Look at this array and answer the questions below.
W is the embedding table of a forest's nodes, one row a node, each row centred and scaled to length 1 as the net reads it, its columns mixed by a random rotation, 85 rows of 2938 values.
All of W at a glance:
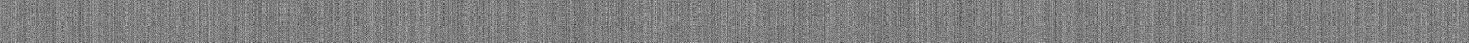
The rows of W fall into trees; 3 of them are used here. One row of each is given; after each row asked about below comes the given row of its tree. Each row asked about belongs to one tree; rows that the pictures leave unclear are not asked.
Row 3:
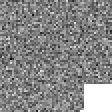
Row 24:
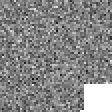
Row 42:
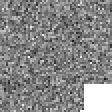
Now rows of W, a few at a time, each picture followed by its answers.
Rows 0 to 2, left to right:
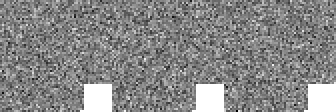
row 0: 24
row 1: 42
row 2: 3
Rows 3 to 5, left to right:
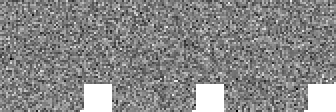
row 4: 42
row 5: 3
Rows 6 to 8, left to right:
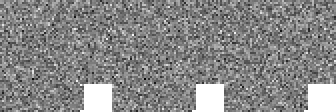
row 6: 24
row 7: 24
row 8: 24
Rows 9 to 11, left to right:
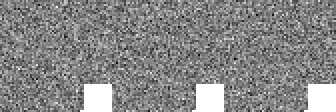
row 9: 24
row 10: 3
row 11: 3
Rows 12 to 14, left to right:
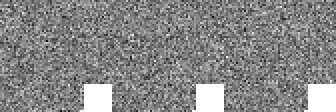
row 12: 42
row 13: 24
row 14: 24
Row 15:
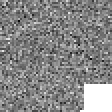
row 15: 3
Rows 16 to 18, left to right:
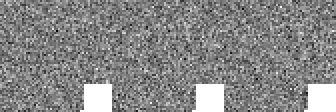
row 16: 24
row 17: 24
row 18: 24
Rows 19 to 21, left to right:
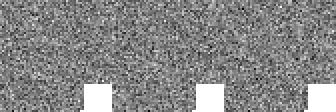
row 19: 3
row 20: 3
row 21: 24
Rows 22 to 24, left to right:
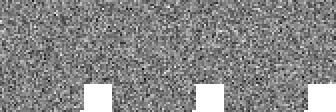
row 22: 42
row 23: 24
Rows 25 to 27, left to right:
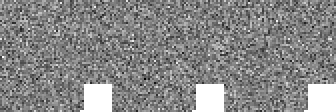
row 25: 24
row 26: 24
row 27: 3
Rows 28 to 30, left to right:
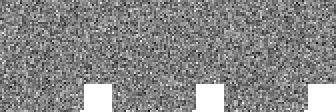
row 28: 42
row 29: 3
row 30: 42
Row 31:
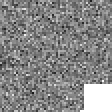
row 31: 3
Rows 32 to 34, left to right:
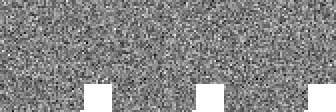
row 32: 3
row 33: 24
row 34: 24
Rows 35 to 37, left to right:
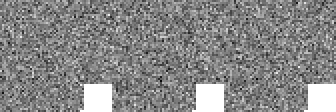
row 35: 24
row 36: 42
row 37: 24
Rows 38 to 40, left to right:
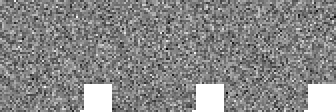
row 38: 24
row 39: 24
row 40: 24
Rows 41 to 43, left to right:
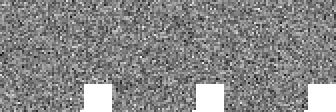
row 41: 3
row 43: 24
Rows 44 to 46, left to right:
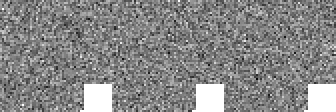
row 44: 42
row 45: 3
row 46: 24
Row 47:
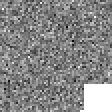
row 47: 42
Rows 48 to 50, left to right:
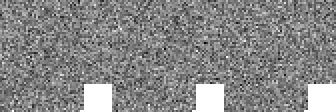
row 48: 42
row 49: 42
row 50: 24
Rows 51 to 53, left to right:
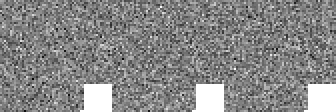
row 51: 24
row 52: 3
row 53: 3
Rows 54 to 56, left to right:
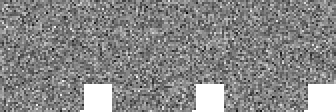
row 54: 42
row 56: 3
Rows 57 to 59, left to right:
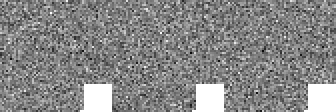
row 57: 3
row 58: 24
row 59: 3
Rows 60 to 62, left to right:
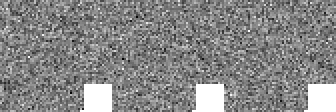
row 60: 42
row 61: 3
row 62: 3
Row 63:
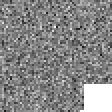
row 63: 42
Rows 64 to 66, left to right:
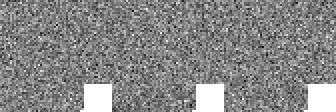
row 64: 3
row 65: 24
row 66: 24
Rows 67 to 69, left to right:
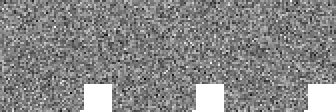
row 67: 42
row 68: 24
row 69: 3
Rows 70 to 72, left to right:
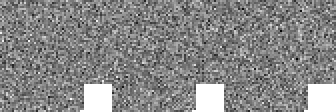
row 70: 3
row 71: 42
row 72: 24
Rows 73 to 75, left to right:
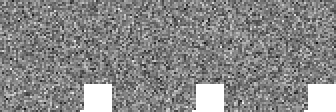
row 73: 3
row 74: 42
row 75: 42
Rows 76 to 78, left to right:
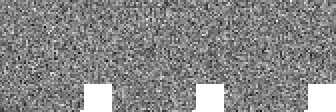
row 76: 24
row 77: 3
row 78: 3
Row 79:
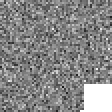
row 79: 24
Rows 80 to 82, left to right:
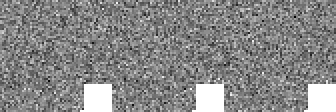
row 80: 42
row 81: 3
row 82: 3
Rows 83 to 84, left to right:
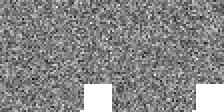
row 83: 24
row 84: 42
